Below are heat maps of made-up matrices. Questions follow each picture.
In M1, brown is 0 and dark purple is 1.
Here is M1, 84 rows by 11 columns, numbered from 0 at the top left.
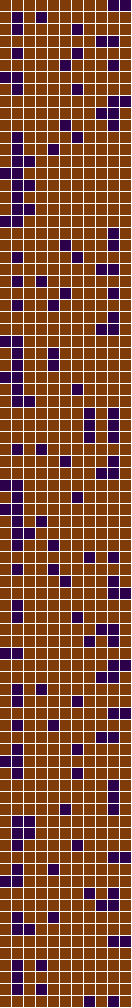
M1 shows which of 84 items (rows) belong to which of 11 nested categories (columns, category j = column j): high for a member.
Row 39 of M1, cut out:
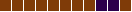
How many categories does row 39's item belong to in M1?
2
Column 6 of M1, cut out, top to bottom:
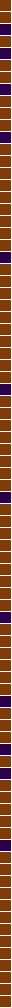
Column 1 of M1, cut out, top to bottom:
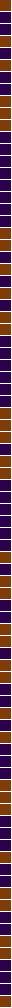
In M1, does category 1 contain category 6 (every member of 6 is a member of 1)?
yes
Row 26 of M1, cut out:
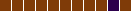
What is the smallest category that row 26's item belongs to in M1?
9
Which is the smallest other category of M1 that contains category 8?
9
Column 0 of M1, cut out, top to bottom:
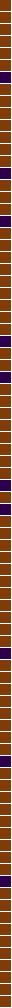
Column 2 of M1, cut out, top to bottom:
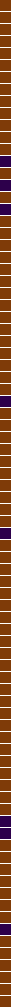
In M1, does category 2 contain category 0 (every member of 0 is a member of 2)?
no
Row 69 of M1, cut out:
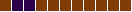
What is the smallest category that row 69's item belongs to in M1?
2
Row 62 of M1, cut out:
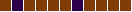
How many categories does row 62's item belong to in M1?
2
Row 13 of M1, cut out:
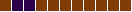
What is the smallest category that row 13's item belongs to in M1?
2
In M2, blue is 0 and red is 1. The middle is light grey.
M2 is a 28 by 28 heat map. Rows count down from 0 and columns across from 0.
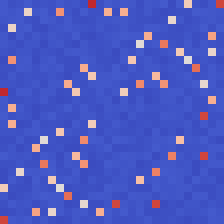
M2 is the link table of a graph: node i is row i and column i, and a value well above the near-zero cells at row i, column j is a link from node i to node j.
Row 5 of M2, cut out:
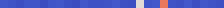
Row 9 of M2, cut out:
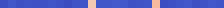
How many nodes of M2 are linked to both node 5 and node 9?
0
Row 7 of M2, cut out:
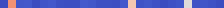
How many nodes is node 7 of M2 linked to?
3
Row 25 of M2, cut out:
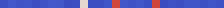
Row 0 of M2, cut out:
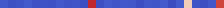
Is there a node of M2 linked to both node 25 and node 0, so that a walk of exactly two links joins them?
no
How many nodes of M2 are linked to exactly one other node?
9
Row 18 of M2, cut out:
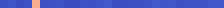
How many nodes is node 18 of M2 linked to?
1
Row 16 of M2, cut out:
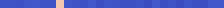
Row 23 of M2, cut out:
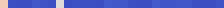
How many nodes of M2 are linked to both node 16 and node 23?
1
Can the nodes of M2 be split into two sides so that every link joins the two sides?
yes
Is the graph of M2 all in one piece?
yes
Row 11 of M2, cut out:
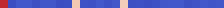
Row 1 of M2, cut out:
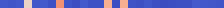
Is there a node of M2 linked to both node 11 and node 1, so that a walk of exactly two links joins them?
yes
